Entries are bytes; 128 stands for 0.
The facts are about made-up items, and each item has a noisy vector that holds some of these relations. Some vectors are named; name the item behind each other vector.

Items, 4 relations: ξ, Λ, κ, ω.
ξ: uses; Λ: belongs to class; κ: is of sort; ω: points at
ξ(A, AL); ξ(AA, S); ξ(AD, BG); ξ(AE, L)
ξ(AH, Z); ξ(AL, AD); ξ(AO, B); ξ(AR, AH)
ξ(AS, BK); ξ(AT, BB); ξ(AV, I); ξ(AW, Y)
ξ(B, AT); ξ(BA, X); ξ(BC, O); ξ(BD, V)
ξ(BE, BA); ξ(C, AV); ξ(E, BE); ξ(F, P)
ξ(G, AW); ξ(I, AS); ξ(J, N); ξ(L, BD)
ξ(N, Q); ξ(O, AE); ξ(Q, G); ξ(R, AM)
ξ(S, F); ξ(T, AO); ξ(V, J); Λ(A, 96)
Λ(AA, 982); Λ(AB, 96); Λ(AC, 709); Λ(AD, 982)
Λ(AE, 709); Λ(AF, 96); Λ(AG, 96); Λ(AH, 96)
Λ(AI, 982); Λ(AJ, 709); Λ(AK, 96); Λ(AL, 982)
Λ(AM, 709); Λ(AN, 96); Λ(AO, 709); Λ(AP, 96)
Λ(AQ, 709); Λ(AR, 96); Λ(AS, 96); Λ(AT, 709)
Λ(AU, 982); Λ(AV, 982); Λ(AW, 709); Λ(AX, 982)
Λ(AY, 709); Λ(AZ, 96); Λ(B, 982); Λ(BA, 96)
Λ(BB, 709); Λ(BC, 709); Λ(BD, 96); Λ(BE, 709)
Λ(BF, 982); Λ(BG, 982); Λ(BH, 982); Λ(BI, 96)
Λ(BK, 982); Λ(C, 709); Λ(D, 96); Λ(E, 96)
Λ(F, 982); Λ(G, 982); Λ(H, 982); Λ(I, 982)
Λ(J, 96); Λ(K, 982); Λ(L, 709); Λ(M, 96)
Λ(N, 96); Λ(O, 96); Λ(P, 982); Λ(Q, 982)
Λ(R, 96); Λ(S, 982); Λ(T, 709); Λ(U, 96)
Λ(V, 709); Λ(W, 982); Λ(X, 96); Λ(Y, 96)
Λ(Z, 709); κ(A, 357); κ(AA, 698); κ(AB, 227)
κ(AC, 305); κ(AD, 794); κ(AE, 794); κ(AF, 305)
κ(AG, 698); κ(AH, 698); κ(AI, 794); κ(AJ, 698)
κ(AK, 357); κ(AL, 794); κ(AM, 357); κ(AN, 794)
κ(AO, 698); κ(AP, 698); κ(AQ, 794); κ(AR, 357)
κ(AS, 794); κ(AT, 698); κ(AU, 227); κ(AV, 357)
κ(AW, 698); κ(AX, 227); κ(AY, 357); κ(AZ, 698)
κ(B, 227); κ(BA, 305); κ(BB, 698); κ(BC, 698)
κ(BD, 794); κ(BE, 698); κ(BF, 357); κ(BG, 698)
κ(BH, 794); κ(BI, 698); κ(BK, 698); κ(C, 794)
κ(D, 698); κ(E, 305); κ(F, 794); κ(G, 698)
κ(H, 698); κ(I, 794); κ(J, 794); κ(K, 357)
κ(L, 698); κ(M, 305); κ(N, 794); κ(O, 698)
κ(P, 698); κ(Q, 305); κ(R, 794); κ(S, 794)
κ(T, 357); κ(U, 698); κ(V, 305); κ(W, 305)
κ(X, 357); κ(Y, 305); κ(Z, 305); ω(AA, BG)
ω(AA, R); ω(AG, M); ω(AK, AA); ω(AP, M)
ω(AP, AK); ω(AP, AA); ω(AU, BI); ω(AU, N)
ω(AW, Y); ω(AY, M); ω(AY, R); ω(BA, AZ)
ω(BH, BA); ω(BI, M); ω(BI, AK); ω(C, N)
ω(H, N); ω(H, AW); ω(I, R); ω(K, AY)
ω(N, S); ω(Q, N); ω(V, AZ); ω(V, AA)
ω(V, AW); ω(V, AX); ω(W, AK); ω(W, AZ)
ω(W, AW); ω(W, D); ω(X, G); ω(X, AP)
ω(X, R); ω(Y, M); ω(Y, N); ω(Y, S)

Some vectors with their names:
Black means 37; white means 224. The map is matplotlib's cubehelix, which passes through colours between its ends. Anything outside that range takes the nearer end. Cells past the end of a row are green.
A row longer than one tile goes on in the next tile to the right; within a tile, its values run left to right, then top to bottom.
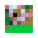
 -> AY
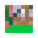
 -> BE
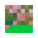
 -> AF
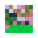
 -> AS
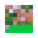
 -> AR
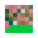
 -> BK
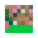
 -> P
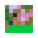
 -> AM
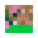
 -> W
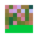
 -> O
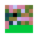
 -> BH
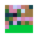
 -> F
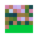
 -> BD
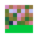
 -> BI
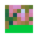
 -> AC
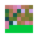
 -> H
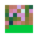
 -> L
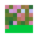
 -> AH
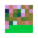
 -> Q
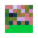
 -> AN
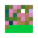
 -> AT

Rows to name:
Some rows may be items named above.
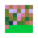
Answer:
BI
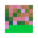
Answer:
AX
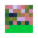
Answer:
AN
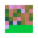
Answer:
AU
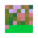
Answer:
E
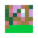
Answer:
BE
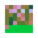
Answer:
O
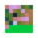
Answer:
BF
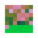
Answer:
AB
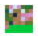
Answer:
T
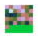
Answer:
J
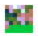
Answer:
C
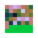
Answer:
AI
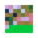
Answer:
AV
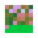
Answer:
E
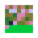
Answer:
AP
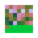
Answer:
AG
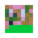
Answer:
V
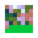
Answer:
C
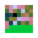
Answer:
BH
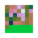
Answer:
L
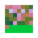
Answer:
M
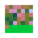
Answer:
AZ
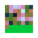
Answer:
AE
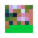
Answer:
AQ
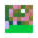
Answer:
B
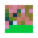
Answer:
W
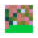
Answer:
BK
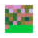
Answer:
Y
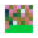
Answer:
G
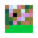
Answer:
AY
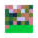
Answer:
R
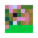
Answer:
K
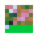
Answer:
AK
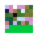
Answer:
I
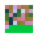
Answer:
AA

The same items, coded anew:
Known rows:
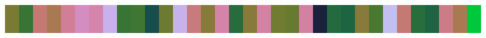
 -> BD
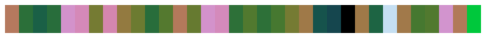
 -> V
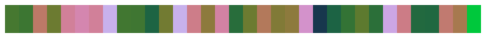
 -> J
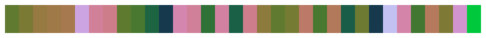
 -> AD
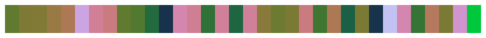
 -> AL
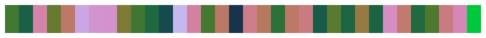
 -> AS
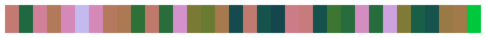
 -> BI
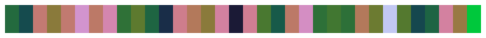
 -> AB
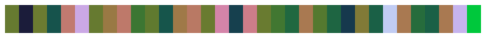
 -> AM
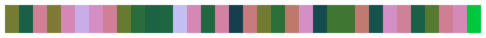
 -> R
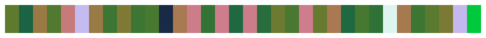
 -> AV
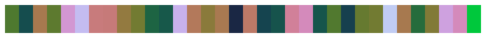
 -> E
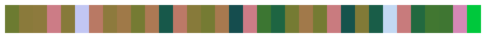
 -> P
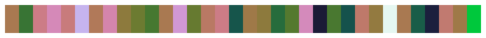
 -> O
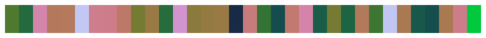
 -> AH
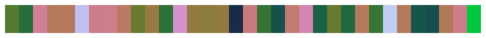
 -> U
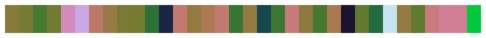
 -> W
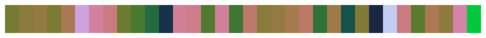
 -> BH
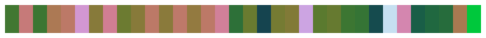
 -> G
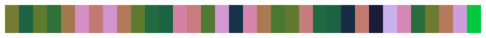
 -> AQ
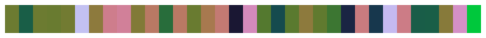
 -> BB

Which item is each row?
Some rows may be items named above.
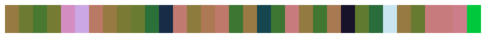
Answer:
W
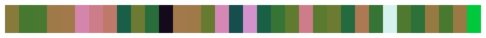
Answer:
AU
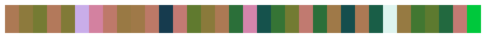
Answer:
H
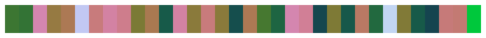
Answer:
AZ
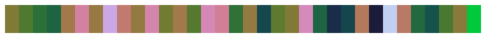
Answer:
AW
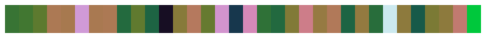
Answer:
B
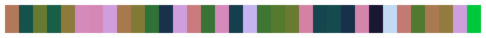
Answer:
C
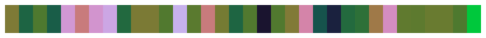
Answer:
Y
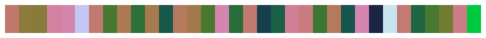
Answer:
AA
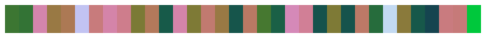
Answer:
AZ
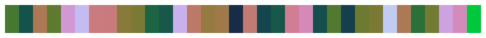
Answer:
E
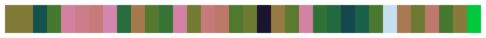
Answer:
Q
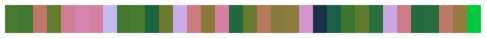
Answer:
J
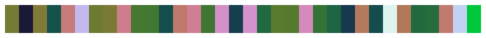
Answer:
T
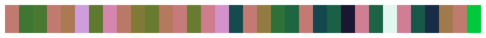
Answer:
L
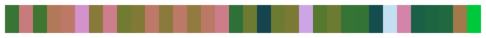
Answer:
G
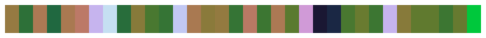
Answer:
N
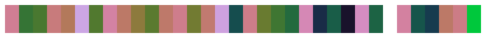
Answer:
BC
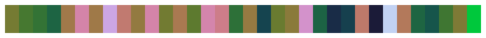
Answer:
AW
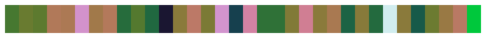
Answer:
AX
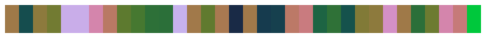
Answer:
M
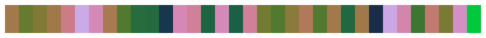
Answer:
I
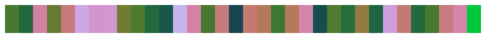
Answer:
AN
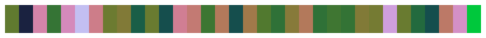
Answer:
X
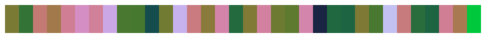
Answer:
BD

